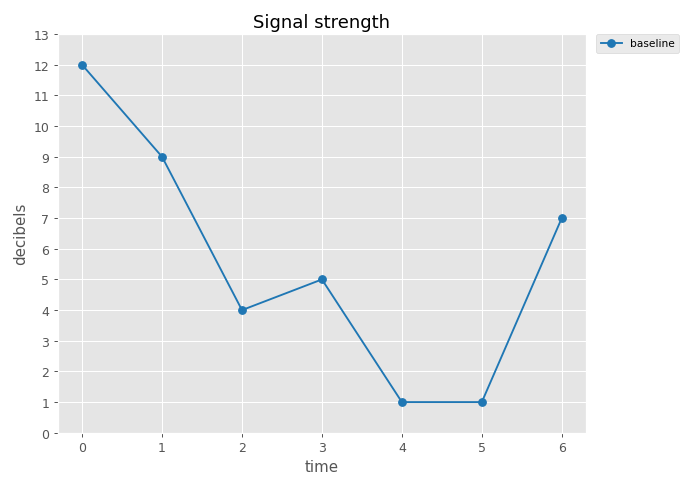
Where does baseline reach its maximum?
0
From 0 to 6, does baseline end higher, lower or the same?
lower
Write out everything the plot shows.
Title: Signal strength
x-axis: time, ticks 0 1 2 3 4 5 6
y-axis: decibels, ticks 0 1 2 3 4 5 6 7 8 9 10 11 12 13
Legend: baseline
Values:
baseline: 12 9 4 5 1 1 7
